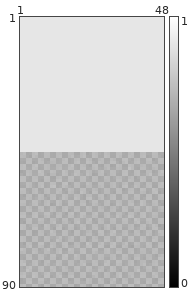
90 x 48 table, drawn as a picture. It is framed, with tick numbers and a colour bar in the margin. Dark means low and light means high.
It is made of 2 by 1 panels. Panel 1,1: very high, flat. Panel 2,1: high, checkered, faint in contrast.
